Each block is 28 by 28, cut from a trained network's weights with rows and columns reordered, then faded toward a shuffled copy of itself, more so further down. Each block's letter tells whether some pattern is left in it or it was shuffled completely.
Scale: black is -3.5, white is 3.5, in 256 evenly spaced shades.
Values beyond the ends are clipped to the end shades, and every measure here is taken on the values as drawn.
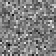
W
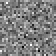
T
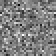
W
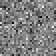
W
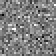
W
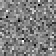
T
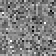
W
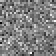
T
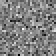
T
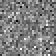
T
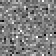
T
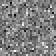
T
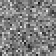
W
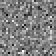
W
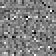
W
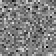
T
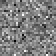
T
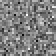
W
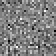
W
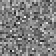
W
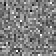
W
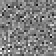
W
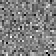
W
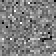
W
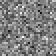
T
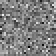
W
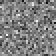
T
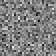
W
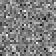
T
